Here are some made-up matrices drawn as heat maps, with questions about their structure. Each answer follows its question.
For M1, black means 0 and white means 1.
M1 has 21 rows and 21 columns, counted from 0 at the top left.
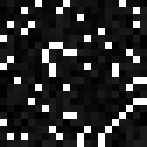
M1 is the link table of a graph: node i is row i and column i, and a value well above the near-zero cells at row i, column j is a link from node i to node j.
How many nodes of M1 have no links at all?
1
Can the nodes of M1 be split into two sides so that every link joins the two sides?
no
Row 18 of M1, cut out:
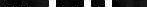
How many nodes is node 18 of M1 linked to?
3
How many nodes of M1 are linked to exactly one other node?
1
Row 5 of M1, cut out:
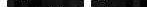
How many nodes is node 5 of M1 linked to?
2
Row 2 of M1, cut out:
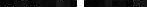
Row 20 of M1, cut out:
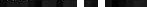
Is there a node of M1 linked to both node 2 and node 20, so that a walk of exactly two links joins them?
yes
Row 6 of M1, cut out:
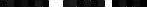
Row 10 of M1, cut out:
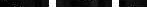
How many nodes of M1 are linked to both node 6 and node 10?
1
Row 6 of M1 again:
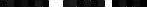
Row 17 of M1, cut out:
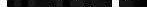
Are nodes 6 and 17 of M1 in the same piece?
yes
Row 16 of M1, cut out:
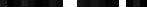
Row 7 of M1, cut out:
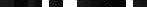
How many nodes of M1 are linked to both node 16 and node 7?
2
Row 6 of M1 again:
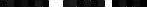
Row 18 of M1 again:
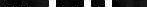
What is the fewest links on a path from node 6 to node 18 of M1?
2
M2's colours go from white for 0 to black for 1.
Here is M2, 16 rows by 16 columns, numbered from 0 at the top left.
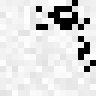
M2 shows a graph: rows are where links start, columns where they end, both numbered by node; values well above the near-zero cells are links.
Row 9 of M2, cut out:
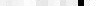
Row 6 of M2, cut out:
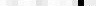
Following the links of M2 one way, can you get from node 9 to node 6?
no
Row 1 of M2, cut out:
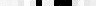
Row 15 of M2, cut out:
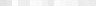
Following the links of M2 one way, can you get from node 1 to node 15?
yes
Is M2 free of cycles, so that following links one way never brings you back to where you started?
yes
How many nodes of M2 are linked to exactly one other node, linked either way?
2
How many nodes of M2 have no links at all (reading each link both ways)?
1
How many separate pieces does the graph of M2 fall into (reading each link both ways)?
2
